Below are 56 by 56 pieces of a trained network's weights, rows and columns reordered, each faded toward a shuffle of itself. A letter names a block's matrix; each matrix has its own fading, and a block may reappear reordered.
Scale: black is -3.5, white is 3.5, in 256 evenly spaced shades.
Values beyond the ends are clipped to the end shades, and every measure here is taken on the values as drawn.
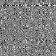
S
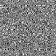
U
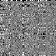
S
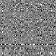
S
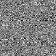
U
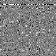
S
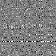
S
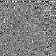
S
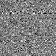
U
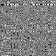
S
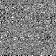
U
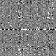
S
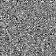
U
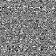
U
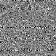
U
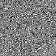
U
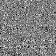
U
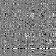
S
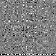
S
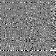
S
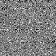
U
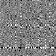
S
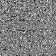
U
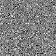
U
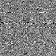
U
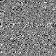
U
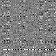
S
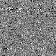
U
